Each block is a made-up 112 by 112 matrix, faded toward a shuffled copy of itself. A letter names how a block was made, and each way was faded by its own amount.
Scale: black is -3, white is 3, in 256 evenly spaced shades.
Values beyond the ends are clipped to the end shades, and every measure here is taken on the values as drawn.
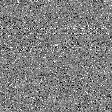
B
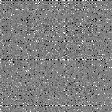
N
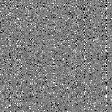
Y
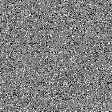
B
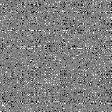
N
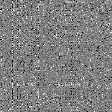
Y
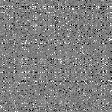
N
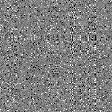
Y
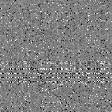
N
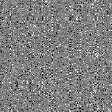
Y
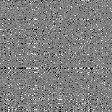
N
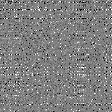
N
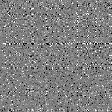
N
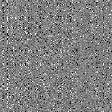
Y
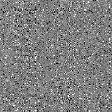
Y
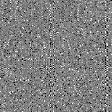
Y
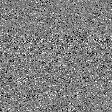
B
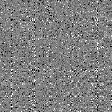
Y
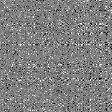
N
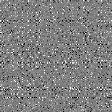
N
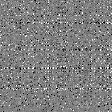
N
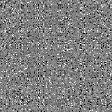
Y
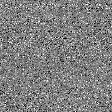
B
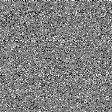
B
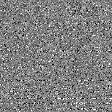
B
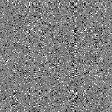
Y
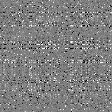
N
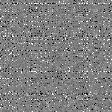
N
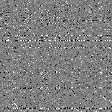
N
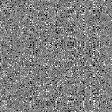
Y
